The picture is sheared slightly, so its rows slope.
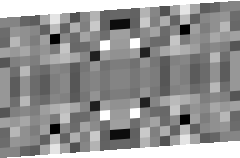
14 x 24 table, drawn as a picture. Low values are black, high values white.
Mirror symmetry: left to right and top to bottom. Calmest part: centre. Average level on the scale: 50%. Seam: none. Slope: none. Histogram: heavy tails on both sides.
